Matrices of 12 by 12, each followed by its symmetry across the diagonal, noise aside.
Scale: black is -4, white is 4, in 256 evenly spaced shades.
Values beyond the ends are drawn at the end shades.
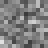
neither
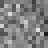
neither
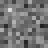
symmetric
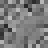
symmetric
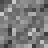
symmetric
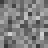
neither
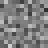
antisymmetric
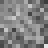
symmetric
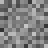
symmetric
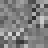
antisymmetric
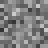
neither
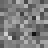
neither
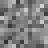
antisymmetric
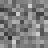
neither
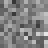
neither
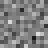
antisymmetric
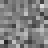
antisymmetric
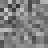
antisymmetric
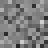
symmetric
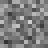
neither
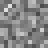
symmetric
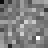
symmetric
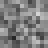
antisymmetric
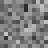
neither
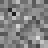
symmetric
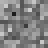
symmetric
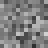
antisymmetric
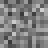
antisymmetric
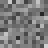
neither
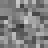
antisymmetric
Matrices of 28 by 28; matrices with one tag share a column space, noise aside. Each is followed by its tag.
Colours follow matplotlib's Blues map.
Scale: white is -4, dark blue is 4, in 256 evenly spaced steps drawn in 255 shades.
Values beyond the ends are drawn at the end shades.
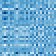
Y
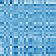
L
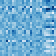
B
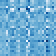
B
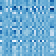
B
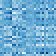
Y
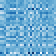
Y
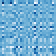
L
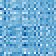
Y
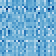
B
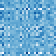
Y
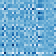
Y
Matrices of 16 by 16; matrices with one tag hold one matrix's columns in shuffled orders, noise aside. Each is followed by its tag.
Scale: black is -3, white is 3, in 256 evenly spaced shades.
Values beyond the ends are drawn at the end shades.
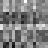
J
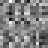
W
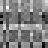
J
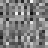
W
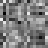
W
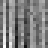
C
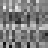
J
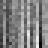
C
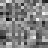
W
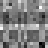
J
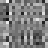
W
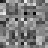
W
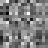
W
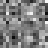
W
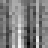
C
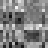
J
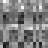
J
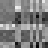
J
